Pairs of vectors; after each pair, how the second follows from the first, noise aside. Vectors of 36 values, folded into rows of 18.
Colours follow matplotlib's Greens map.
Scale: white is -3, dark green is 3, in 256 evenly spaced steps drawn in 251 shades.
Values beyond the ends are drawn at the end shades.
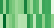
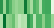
copied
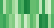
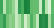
copied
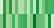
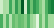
shuffled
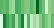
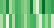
shuffled
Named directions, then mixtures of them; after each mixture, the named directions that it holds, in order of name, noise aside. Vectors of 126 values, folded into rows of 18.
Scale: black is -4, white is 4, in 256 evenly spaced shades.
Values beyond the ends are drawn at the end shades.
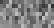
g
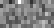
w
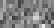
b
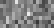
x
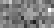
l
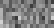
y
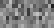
g, x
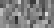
g, w, y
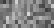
l, x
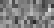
g, l, x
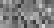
b, l, y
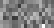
b, l, y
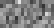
g, w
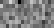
w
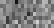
x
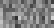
y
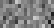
b, w, x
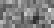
b, l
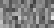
y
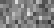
x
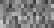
x, y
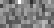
w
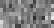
b, y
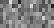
g, w, y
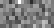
w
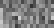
y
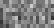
y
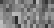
g, x, y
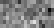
l, w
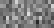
g, x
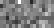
l, w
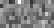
w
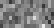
b, w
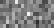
x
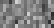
b, w, x
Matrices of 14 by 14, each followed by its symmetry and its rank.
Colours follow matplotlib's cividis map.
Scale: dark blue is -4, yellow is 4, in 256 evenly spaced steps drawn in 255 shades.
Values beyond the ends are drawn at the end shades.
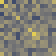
symmetric, rank three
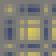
symmetric, rank one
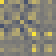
symmetric, rank three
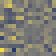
neither, rank three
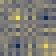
symmetric, rank two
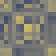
symmetric, rank two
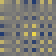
symmetric, rank one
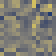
neither, rank three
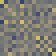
symmetric, rank three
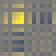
symmetric, rank one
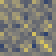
symmetric, rank three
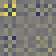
symmetric, rank two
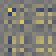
symmetric, rank two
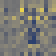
neither, rank three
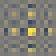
symmetric, rank one
